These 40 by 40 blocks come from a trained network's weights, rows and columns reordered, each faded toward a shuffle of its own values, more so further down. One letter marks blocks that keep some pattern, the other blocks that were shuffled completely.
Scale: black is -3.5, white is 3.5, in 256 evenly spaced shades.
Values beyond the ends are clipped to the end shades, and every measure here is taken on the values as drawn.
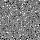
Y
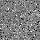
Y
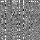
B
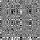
B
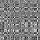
B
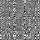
B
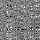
B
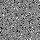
Y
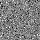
Y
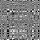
B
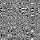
B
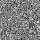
Y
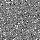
Y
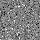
Y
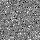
Y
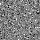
Y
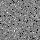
Y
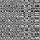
B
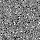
Y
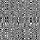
B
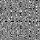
B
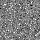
Y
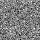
Y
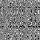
B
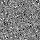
Y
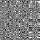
B
